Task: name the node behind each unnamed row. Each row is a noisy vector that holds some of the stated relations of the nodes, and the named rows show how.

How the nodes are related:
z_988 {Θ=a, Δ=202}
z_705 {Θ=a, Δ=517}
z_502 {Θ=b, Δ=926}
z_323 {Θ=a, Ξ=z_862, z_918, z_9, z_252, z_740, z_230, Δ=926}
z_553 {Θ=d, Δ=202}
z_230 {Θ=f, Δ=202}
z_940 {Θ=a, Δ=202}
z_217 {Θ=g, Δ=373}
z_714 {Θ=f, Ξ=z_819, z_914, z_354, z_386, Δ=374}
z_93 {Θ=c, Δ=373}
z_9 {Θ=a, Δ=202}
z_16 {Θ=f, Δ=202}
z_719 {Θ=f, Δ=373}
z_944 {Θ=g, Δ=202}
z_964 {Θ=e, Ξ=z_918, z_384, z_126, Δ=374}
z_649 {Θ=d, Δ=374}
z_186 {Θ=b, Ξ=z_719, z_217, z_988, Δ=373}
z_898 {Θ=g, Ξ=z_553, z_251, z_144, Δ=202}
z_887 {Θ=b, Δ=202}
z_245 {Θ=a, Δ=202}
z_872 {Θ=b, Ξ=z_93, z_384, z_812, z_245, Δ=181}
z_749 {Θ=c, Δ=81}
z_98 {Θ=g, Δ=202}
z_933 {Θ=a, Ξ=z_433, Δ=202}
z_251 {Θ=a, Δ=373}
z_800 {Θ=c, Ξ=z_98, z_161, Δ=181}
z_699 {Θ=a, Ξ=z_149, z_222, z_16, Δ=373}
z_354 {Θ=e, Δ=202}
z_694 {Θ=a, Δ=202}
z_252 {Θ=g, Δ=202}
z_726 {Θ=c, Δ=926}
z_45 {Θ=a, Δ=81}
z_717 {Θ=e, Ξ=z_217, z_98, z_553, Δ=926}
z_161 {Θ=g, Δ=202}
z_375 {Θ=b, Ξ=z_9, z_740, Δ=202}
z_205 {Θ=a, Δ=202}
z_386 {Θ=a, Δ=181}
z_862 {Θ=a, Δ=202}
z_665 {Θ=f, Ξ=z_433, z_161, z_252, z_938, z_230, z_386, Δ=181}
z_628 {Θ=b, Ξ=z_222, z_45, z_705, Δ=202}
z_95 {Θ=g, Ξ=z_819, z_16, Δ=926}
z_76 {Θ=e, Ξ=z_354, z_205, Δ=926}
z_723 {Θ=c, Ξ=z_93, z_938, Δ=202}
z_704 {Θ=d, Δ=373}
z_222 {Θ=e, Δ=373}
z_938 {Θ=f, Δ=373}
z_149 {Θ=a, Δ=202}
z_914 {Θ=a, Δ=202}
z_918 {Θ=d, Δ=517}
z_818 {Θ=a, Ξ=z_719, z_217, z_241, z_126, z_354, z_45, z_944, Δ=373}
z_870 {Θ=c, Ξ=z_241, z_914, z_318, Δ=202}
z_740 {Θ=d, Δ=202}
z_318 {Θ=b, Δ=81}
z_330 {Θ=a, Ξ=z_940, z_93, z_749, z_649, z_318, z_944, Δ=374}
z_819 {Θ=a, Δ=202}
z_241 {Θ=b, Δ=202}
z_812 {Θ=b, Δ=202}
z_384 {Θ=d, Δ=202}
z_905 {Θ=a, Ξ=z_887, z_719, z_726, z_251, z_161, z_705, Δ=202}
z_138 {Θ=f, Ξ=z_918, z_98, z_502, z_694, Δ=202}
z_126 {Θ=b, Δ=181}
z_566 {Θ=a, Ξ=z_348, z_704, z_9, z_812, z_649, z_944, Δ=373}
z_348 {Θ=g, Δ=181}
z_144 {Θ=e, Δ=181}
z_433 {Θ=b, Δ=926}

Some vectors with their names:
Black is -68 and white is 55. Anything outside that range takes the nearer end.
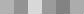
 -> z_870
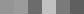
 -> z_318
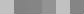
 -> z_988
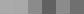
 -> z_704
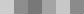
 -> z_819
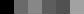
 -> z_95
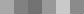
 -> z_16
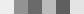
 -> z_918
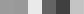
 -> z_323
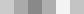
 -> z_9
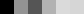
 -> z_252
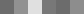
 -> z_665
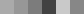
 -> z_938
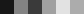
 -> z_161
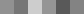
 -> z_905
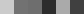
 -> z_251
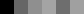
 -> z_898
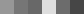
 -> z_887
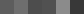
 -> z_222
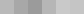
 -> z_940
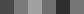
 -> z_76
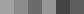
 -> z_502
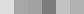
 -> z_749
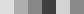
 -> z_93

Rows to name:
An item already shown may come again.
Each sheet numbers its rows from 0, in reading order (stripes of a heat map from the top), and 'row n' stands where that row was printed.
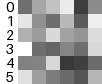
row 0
z_375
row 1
z_918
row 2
z_723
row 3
z_705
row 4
z_818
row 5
z_649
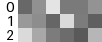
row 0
z_665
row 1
z_241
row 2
z_649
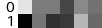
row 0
z_726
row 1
z_217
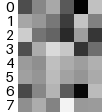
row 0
z_964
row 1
z_938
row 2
z_251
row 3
z_872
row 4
z_933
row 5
z_933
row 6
z_964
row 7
z_812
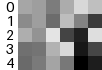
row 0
z_230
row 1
z_126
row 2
z_330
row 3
z_628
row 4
z_186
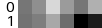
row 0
z_138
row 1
z_186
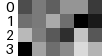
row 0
z_144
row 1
z_186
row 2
z_719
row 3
z_348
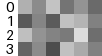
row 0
z_800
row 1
z_354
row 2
z_386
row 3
z_354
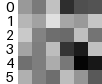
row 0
z_699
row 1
z_723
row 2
z_45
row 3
z_714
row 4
z_186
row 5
z_553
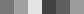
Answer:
z_566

